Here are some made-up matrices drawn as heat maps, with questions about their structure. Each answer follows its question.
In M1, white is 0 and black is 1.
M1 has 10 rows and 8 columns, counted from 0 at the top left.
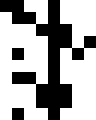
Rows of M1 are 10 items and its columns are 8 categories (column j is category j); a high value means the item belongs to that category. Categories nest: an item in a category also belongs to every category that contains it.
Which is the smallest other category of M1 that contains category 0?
1
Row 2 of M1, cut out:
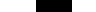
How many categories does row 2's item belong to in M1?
3
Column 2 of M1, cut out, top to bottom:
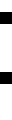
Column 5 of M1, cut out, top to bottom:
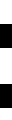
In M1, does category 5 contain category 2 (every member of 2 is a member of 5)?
no
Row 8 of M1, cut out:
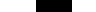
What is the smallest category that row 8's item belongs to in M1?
3
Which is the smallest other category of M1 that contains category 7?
5
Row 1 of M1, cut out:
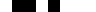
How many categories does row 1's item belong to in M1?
3
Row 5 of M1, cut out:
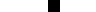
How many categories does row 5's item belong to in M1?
1
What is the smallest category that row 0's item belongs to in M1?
0
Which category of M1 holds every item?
4
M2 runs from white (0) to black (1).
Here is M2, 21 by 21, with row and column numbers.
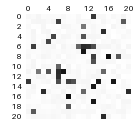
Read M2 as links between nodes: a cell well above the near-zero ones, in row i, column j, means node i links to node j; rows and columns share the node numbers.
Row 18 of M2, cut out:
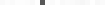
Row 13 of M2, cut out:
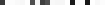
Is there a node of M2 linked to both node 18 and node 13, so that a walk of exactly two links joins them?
yes
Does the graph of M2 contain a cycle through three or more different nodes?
no
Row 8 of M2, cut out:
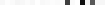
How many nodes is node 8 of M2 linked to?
3
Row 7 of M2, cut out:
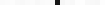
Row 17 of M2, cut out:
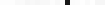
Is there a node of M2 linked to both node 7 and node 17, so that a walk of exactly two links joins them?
no
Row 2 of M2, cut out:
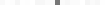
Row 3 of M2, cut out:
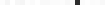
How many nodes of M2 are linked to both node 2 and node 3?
0
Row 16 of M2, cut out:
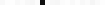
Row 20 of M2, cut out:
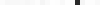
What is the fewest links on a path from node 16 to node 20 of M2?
6
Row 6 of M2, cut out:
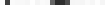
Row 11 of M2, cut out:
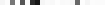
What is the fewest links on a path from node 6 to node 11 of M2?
1
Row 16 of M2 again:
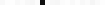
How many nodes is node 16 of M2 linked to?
1
